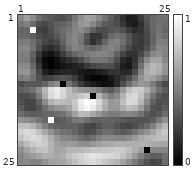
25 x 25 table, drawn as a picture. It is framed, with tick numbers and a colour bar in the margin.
Rings: centred on the top middle. Seam: horizontal, 50% of the way down, the bottom part higher. Lone odd cells: 5, 2 higher and 3 lower than their neighbours. Histogram: bell-shaped.
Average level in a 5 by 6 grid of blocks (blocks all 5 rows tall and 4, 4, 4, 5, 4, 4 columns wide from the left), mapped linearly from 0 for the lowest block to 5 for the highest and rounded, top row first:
3 2 3 2 1 2
3 0 1 2 1 4
2 4 4 2 4 3
4 3 3 3 3 3
5 5 5 5 4 3
